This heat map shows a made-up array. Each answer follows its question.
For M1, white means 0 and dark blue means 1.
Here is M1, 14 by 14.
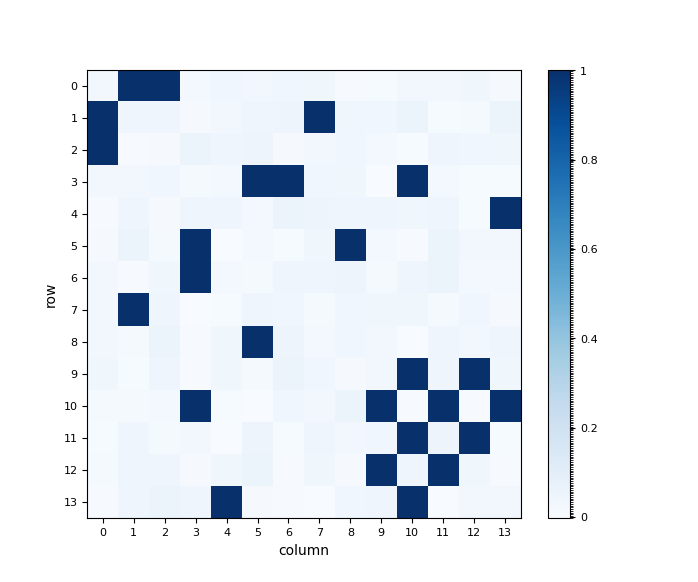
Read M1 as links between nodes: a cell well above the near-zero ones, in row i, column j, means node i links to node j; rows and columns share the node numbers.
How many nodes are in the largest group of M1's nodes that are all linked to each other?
2
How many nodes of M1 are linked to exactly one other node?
5
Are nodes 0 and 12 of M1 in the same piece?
no
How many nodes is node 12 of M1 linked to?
2
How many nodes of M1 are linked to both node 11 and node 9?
2
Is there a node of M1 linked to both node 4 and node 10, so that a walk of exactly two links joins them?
yes
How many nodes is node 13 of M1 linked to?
2
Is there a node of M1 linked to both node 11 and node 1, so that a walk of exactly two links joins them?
no
